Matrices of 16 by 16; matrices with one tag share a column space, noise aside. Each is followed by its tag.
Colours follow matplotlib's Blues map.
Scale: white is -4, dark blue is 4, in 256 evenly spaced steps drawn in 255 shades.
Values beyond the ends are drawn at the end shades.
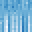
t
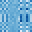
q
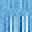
t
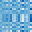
q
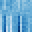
t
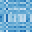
q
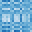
q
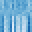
t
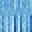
t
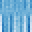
t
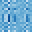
q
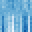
t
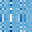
q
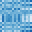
q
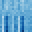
t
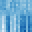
t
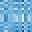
q
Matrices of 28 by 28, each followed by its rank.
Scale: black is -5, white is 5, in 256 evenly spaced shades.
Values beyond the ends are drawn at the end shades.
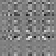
two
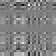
two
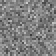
full rank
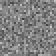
full rank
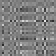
two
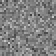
full rank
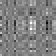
two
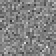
full rank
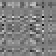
two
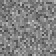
full rank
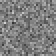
full rank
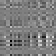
two
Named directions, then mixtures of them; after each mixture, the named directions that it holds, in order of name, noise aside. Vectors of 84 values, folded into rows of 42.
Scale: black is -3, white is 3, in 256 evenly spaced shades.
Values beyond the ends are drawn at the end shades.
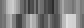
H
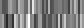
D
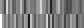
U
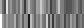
U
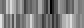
D, H, U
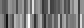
D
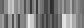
D, H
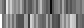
H, U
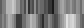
H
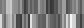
H, U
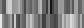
D, H, U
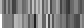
D, H, U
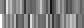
H, U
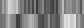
H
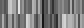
D, H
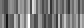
D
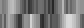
H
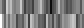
H, U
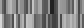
D, H, U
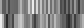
D, H, U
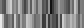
D, H, U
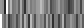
U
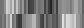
H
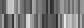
D, H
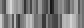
D, H, U
